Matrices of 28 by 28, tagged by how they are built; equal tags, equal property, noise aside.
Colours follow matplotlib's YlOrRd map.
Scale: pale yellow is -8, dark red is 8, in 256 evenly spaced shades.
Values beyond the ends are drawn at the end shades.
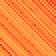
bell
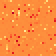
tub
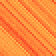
bell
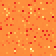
tub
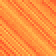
bell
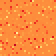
tub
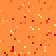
tub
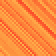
bell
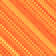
bell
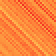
bell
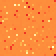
tub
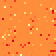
tub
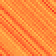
bell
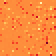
tub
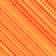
bell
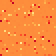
tub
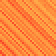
bell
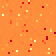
tub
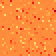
tub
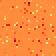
tub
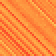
bell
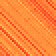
bell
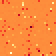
tub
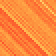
bell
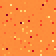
tub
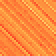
bell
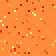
tub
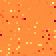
tub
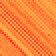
bell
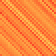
bell
